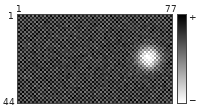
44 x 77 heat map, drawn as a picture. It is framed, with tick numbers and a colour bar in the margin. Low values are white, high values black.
Grain: checkered. Ninth with the lowest average: middle right. Dips: one, in the middle right. Slope: none. Odd rows or columns: none.
